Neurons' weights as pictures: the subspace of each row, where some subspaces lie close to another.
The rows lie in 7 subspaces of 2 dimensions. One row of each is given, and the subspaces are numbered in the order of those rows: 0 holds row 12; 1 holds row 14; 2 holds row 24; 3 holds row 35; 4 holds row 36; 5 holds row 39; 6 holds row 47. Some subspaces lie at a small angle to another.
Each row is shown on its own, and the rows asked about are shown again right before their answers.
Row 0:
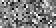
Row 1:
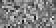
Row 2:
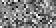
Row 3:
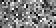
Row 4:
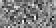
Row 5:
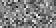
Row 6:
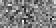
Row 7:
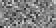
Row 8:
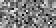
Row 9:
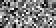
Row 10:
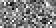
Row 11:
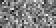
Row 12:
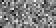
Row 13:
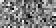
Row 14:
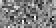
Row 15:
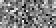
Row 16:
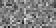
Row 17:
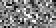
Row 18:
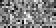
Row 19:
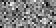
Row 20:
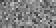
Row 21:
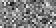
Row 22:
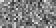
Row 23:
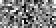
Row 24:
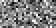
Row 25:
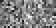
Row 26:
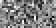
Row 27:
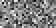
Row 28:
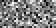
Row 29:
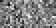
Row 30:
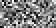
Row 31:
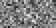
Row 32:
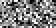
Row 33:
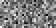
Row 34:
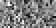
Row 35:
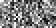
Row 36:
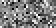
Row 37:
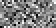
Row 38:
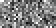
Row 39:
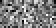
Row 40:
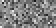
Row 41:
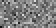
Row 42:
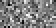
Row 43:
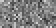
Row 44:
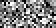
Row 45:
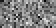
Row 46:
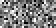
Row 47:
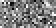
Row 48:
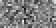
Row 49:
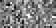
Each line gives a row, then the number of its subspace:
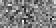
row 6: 5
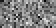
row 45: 3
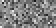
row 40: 0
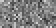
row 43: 3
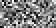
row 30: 0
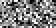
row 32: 2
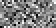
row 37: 0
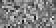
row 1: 1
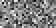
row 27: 0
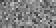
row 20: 2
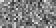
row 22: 3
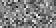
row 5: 4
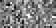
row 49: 2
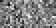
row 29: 2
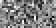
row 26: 1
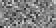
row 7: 0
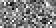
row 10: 6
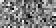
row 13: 4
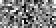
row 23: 5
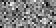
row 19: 6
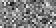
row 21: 6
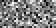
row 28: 2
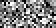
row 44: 6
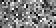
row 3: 4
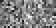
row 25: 4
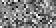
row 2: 4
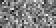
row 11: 0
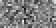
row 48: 5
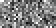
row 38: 3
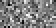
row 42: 3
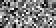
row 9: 5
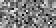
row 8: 5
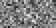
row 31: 2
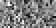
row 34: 3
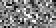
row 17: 2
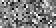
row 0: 4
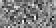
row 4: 1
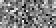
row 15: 5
